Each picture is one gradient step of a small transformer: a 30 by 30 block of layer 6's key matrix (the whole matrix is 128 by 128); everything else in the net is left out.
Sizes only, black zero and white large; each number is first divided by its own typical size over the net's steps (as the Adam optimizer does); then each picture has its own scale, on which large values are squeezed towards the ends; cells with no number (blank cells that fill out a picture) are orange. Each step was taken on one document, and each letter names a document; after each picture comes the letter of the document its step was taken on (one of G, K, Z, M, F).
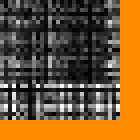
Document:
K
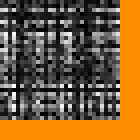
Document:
K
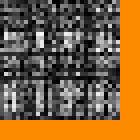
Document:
K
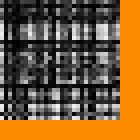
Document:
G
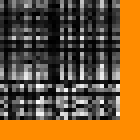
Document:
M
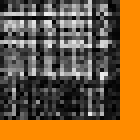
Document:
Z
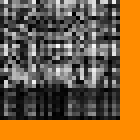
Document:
M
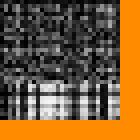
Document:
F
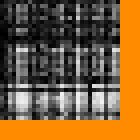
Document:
F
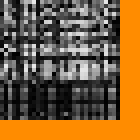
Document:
Z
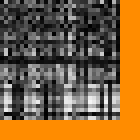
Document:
M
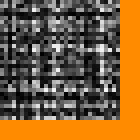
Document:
K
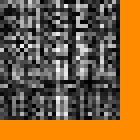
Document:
M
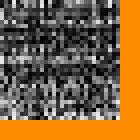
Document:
G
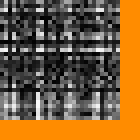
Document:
K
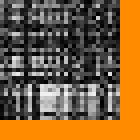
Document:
F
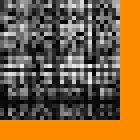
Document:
Z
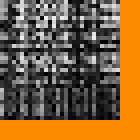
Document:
G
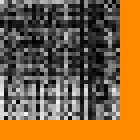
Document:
G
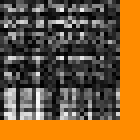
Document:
K
